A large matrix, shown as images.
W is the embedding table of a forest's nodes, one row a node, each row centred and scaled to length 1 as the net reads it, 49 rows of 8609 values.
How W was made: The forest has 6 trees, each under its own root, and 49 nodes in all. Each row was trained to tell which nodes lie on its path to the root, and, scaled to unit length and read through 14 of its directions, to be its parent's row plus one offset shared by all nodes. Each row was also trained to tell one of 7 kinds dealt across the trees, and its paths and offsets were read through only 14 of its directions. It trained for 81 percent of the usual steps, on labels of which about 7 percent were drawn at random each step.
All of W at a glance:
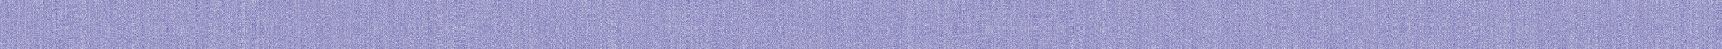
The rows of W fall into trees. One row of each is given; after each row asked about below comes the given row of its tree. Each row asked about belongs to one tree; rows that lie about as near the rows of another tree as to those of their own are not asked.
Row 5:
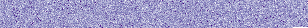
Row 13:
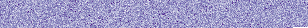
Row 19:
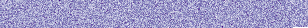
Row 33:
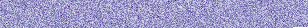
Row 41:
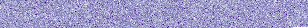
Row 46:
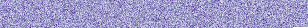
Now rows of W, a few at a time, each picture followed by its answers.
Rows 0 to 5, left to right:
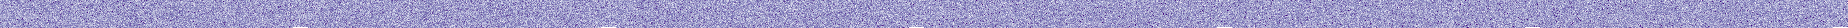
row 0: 41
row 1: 5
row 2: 33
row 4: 13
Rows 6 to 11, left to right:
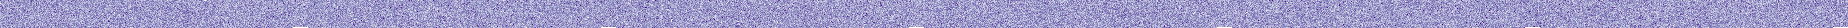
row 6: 5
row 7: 13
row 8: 41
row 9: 5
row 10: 13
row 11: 13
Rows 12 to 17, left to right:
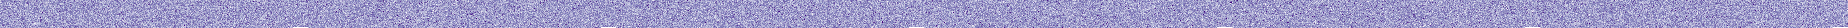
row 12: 46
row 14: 41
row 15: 33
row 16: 41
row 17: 46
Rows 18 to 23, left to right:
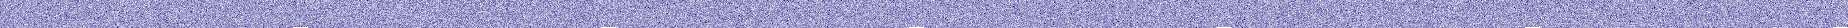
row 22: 13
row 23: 41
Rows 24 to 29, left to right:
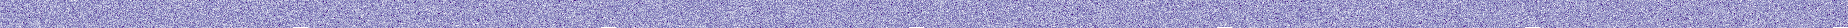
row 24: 46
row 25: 41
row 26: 13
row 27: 13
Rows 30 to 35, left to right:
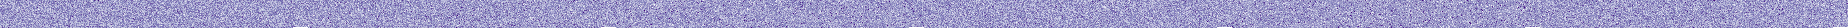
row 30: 41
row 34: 13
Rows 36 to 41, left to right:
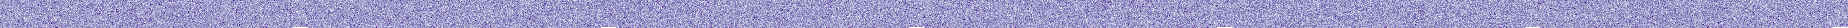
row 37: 13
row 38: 46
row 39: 19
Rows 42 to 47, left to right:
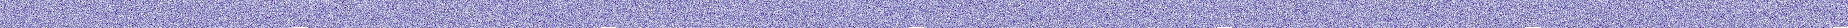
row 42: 5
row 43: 19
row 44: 41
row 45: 41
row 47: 33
